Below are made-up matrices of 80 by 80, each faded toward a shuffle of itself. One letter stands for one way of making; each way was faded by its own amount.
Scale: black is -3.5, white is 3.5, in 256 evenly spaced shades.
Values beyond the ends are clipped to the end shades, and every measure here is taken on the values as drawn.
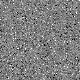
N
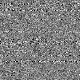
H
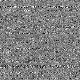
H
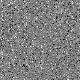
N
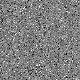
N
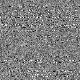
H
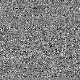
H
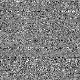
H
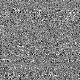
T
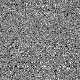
T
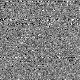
T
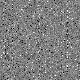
N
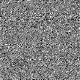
T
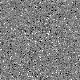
N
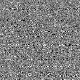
H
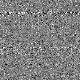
T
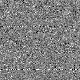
T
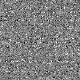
T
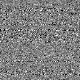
H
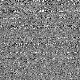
H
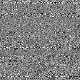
H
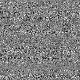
H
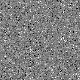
N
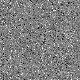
N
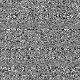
H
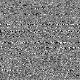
H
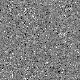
N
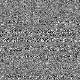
H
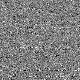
T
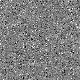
N
